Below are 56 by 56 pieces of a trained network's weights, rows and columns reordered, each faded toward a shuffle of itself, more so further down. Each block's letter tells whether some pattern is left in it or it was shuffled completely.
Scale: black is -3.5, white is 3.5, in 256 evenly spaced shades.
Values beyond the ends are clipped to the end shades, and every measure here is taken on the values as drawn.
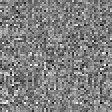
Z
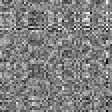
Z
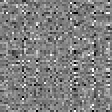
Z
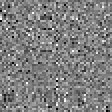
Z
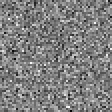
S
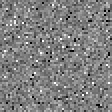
S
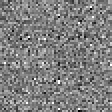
Z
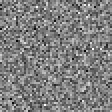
S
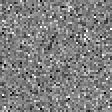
S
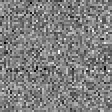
Z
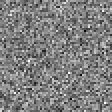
S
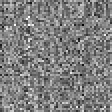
Z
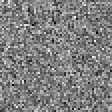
S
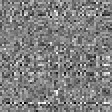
Z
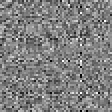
Z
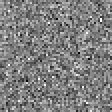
S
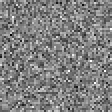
S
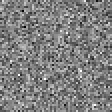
S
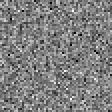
S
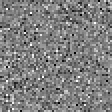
S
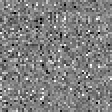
Z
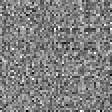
Z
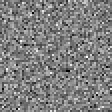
S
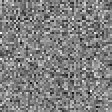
Z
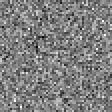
S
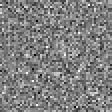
Z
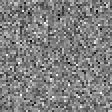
S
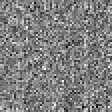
Z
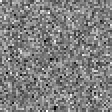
S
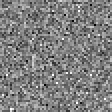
S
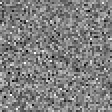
S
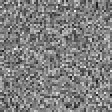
Z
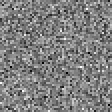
S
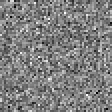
S
